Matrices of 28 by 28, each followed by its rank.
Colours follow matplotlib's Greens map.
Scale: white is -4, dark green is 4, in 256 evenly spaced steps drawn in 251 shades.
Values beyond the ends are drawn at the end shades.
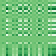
one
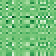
two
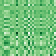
two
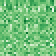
five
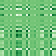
one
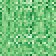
five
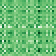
two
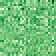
five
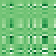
one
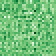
five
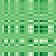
one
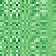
two
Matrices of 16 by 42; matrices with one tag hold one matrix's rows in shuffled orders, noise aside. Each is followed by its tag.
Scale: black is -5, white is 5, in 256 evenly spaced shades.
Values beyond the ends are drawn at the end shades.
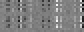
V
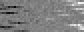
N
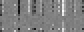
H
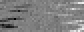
N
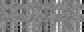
V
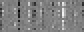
H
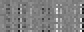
V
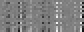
V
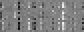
H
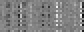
V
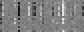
H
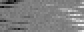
N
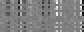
V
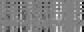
V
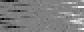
N
